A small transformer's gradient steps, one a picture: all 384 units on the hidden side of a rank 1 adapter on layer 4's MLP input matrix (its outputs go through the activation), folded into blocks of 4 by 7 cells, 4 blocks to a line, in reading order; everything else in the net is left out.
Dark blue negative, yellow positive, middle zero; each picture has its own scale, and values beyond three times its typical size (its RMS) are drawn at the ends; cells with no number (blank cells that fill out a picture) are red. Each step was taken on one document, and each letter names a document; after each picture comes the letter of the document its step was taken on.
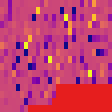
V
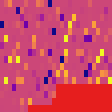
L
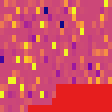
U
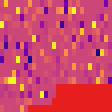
U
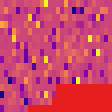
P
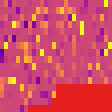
U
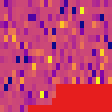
P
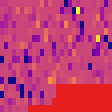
P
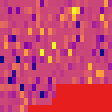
P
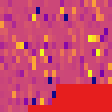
V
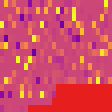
U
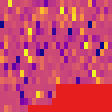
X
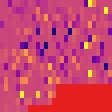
X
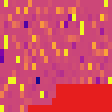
U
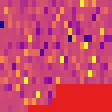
X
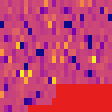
X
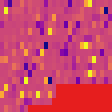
X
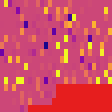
L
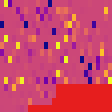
L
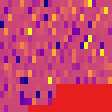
X
